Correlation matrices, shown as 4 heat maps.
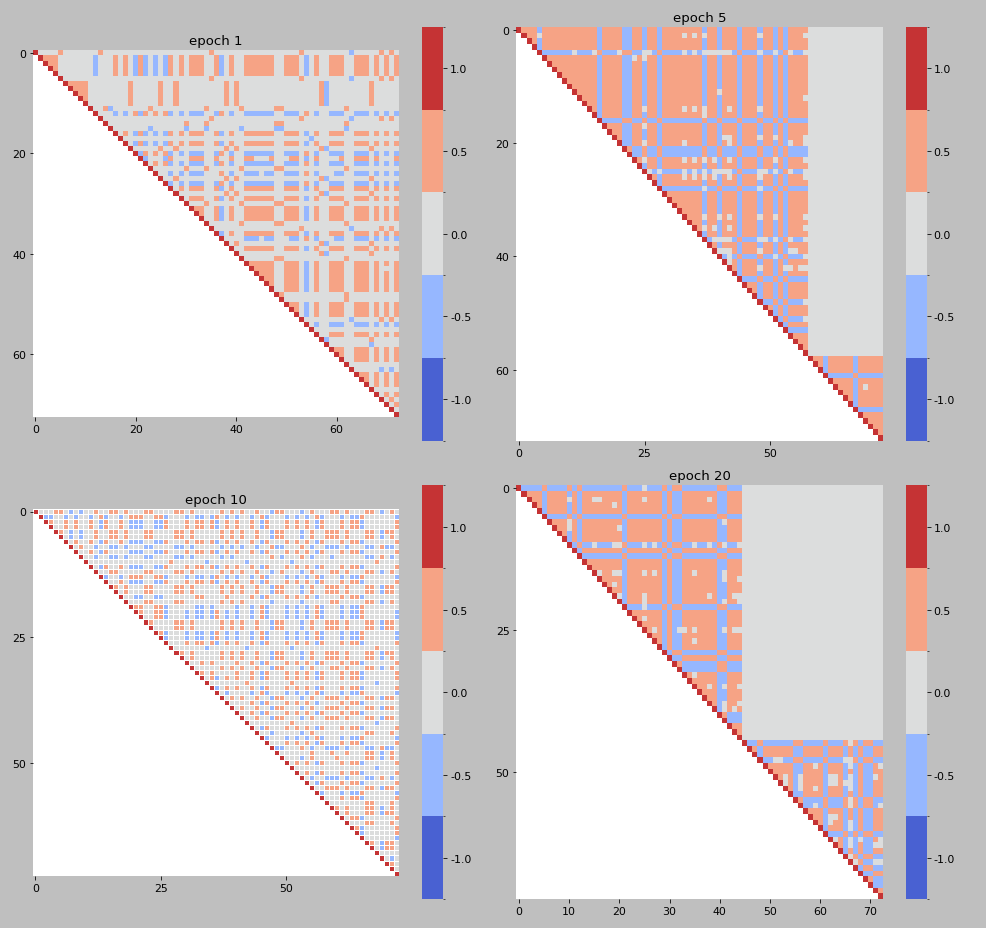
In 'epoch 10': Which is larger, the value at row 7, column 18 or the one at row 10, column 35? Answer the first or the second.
the second
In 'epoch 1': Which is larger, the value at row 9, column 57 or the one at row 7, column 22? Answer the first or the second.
the first
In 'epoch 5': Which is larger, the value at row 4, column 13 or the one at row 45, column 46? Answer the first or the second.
the second
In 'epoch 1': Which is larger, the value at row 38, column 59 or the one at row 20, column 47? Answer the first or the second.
the first
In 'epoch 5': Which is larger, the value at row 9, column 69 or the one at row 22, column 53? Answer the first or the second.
the second
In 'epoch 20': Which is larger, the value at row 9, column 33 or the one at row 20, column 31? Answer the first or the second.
the first
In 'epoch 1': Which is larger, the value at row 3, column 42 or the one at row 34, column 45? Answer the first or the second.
the first
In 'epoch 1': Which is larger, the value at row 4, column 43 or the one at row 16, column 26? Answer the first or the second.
the first
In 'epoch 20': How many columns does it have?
73
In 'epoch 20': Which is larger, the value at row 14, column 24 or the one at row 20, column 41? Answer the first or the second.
the first
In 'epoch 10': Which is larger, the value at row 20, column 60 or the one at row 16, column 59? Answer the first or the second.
the second
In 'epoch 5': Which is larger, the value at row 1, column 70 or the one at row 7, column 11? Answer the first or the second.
the second
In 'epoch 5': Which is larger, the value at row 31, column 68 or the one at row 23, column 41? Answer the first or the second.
the second
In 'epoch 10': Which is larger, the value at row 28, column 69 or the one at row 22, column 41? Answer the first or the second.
the second
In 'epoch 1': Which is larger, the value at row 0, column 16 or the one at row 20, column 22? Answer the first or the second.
the second
